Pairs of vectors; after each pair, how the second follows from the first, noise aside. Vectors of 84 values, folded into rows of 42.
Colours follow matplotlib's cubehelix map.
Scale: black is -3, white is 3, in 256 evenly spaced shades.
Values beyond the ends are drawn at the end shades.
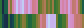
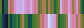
copied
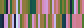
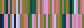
copied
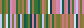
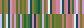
copied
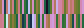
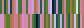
reversed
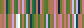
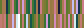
copied
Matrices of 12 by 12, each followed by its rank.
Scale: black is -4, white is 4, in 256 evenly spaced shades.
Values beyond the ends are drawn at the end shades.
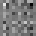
two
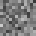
full rank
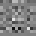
two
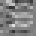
two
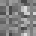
two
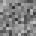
full rank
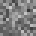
full rank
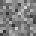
full rank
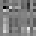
two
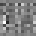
two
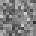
full rank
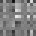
two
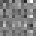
two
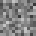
full rank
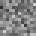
full rank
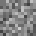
full rank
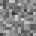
full rank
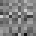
two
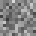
full rank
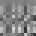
two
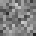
full rank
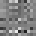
two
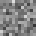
full rank
